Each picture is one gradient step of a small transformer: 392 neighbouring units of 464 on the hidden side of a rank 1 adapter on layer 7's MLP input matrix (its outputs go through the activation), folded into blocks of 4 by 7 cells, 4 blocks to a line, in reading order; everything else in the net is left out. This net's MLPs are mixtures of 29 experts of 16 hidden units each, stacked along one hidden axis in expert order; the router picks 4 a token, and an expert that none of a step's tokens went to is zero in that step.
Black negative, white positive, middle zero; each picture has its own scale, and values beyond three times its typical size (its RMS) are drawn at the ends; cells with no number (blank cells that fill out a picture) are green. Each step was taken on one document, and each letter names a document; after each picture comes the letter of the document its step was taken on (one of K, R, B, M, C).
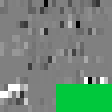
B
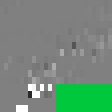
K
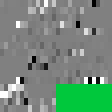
B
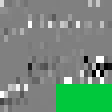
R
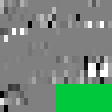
R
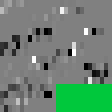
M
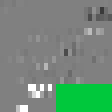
K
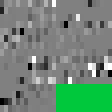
R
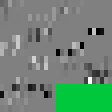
M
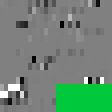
B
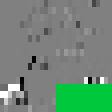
B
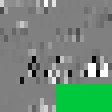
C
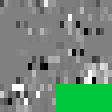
B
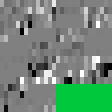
C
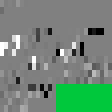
M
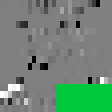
B
